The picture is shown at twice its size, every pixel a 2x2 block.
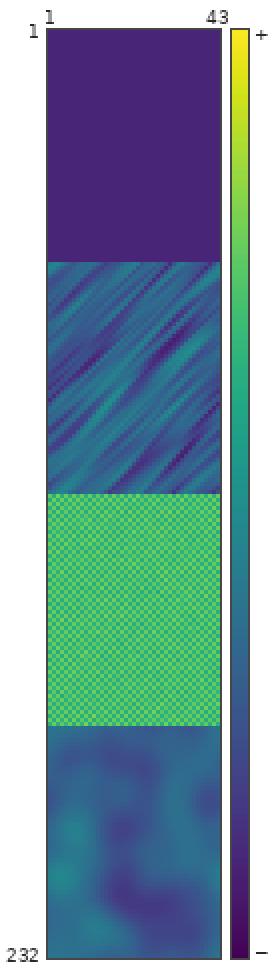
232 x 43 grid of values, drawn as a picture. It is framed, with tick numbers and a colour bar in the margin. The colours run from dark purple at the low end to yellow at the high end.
It is made of 4 by 1 panels. Panel 1,1: very low, flat. Panel 2,1: low, slanting up to the right. Panel 3,1: high, checkered. Panel 4,1: low, smooth.
